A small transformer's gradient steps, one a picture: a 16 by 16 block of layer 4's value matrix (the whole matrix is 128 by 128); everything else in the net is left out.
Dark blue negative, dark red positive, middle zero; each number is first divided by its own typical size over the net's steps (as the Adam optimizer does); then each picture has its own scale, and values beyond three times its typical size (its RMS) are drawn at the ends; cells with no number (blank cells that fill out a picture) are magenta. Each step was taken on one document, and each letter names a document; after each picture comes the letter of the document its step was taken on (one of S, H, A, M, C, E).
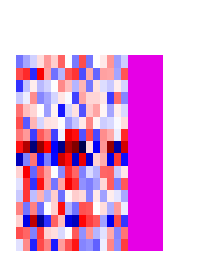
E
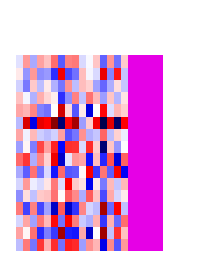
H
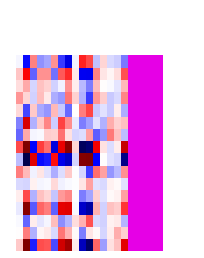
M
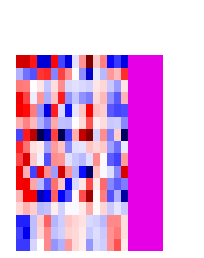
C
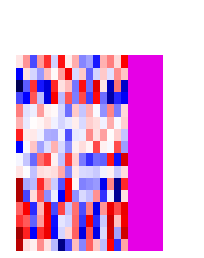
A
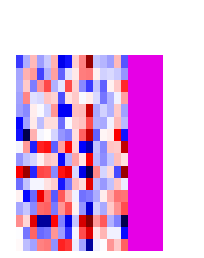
C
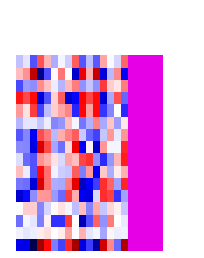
E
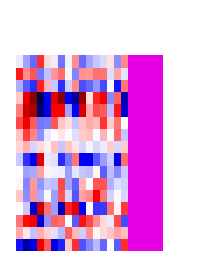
E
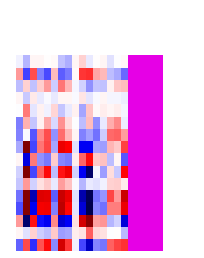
M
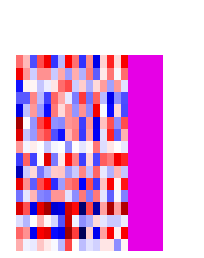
A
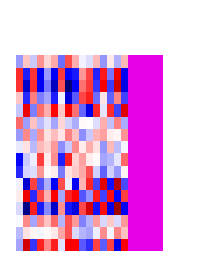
H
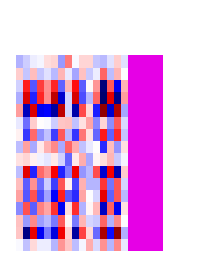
H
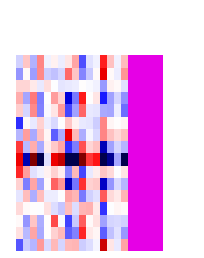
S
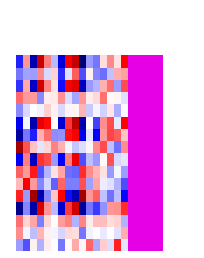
E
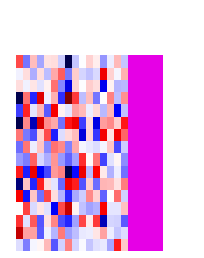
S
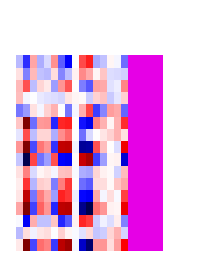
M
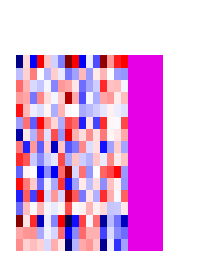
S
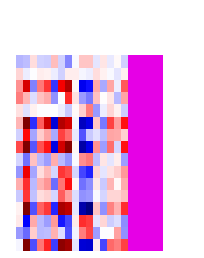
M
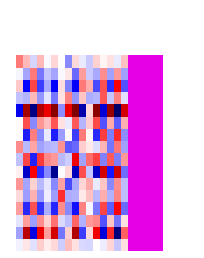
H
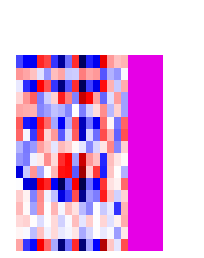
E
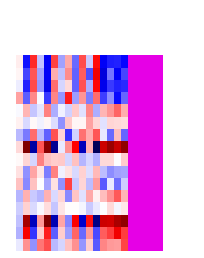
A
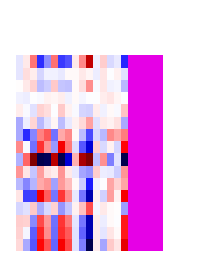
C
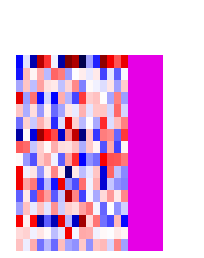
S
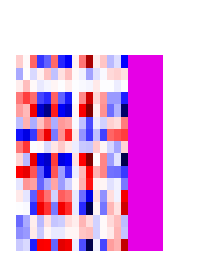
C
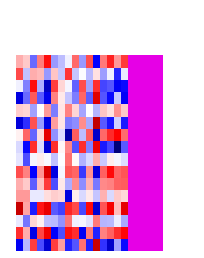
A
